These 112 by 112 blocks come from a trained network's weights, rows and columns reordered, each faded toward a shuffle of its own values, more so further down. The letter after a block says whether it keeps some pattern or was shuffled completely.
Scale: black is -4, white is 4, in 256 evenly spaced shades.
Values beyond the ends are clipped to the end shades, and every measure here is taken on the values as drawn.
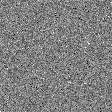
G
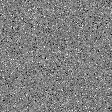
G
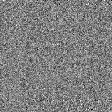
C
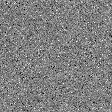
G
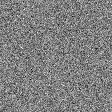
G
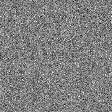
C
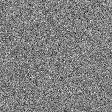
G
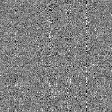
C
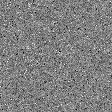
G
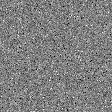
G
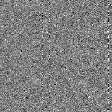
C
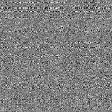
C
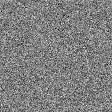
G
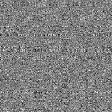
C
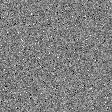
G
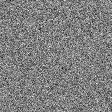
G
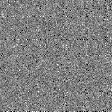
C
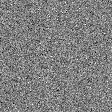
G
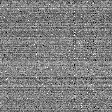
C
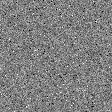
G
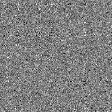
C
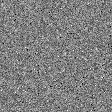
G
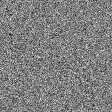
G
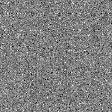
C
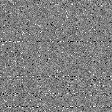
C
